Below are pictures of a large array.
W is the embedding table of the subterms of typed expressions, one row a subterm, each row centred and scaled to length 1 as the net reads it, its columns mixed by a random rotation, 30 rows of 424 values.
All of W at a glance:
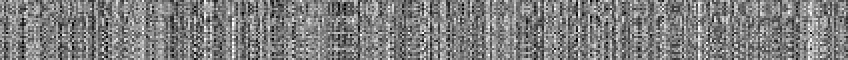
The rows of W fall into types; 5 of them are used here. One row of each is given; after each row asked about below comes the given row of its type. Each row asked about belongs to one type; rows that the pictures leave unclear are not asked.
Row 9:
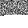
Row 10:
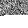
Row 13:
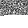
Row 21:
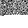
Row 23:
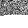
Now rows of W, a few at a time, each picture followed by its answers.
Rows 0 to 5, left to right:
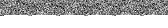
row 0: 13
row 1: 13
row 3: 23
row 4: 9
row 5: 23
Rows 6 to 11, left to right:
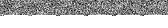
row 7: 13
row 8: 13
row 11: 9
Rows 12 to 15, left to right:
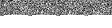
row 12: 23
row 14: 21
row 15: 13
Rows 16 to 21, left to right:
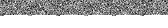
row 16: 21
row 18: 9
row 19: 13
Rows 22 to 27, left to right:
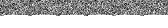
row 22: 23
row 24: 21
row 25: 9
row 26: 23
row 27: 13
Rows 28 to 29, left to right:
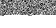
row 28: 21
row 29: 23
